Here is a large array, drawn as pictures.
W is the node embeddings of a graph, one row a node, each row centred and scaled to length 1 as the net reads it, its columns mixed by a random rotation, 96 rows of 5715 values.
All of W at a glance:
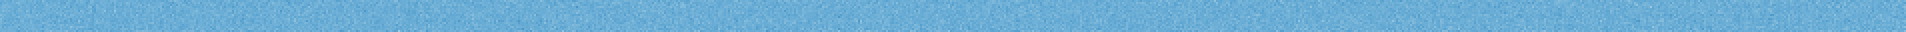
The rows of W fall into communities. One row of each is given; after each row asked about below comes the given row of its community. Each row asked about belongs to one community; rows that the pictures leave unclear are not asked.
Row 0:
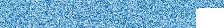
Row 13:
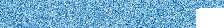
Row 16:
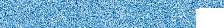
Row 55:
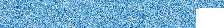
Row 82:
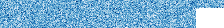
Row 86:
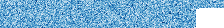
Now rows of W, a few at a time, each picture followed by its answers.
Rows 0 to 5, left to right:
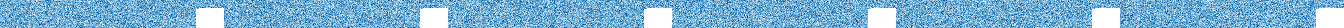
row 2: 86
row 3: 55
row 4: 0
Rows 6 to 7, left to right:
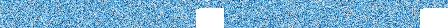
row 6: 16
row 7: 13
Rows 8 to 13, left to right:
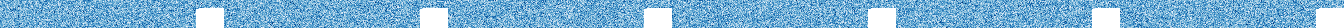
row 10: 16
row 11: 13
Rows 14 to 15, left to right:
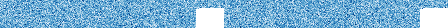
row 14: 55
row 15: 55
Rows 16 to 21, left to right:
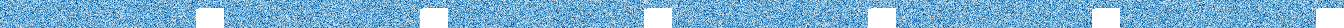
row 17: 16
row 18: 0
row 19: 55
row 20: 86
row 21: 55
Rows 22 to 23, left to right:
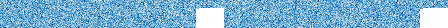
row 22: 13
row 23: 86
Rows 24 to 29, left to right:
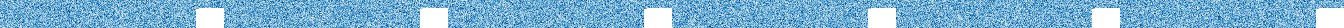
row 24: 16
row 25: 55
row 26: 86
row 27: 82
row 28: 16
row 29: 13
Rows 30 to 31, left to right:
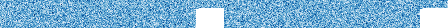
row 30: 55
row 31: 86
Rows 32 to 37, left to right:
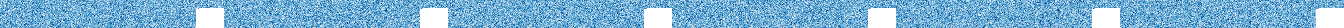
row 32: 55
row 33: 0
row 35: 16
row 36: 13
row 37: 82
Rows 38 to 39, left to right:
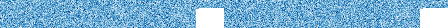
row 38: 16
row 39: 16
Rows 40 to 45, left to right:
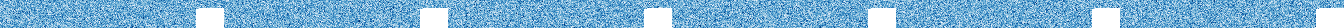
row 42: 86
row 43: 82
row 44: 86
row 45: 86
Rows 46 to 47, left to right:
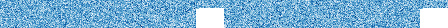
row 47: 82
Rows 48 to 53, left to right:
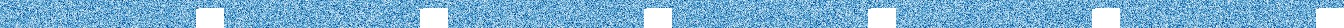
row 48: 16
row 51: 13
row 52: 86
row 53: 0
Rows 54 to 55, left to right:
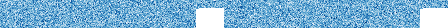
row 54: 86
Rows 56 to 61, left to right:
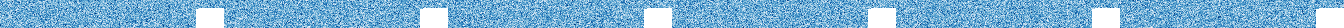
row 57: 82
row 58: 13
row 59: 55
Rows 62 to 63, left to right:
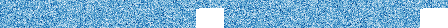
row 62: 13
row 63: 55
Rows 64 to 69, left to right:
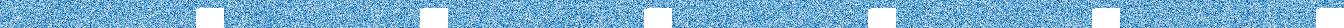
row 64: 82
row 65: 82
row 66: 55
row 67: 86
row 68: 0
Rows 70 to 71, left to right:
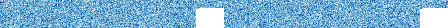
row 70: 82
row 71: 16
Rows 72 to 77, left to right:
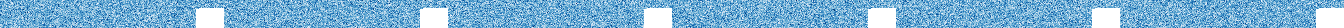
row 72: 82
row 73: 16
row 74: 55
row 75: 13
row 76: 16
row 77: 86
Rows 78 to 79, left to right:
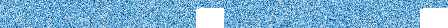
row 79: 0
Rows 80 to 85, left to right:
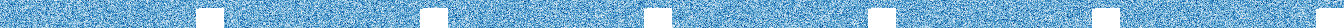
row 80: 0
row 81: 86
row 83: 82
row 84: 0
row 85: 16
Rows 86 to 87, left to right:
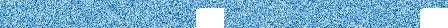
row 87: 86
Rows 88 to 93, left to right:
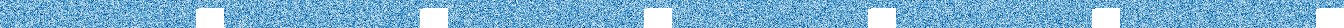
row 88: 16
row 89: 82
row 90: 55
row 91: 55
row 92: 13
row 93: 86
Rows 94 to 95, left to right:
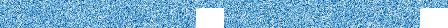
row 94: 55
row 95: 55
